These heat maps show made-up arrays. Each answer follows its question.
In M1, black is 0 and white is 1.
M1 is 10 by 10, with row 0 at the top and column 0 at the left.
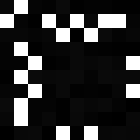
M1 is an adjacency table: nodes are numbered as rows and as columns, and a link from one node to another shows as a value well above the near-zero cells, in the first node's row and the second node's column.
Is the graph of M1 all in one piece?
no
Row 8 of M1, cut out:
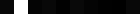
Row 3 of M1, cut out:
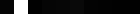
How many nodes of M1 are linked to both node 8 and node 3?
1
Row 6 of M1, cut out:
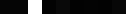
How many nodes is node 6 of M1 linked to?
2
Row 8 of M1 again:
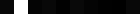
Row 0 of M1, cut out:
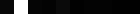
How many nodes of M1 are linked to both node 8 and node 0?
1
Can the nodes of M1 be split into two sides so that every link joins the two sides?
yes
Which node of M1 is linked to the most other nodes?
node 1
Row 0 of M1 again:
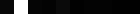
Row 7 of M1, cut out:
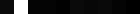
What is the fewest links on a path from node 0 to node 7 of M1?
2
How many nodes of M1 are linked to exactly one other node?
5
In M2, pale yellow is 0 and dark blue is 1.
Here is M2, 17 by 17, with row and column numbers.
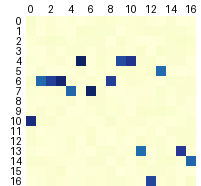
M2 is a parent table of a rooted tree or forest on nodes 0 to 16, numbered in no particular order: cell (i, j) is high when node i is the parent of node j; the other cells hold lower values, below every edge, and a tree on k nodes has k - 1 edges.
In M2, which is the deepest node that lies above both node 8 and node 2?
6
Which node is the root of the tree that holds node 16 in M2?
14
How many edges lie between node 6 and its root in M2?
1
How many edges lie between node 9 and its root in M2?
2
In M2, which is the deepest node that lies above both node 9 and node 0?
4
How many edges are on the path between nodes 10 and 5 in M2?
2
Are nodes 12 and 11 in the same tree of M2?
no
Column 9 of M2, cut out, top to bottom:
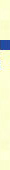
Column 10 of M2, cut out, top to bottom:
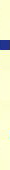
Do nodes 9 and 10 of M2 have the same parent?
yes
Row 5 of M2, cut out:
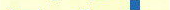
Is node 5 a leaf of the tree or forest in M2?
no
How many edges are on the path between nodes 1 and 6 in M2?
1
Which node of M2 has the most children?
6
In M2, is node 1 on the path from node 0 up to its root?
no
